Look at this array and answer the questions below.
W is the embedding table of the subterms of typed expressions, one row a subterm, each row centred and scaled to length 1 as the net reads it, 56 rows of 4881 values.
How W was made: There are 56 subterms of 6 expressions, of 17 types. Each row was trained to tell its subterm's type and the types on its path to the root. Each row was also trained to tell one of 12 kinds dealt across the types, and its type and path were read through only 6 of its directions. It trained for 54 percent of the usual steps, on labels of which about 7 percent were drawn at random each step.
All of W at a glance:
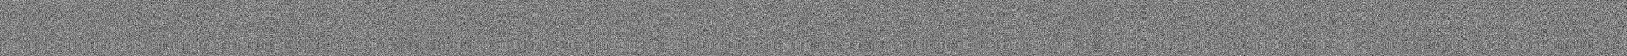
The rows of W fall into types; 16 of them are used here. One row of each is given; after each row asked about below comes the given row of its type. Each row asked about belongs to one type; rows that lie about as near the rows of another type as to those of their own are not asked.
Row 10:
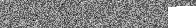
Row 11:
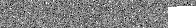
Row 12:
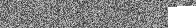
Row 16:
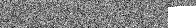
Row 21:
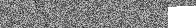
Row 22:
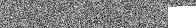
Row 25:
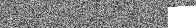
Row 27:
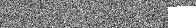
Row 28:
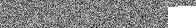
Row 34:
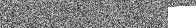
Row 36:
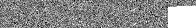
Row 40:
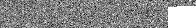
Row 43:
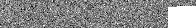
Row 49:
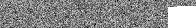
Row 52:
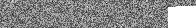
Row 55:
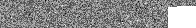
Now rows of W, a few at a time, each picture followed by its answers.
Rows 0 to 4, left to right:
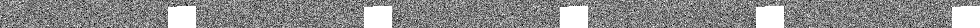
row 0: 40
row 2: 25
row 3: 27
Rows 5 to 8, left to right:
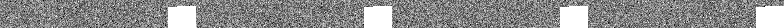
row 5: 12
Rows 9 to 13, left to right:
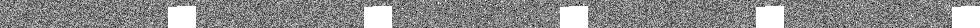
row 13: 27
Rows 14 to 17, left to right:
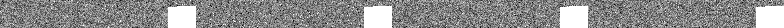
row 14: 52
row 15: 36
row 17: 28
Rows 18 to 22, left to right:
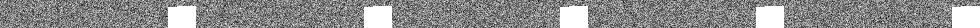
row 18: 12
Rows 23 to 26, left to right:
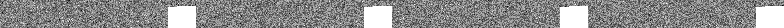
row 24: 10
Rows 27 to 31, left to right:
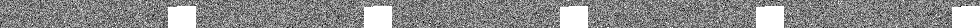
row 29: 43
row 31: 27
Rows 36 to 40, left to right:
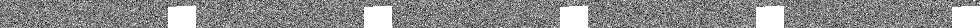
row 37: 40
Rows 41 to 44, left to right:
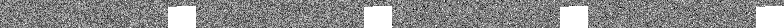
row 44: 40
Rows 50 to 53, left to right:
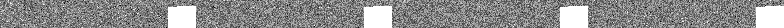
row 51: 28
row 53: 25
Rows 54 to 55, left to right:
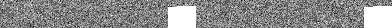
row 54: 21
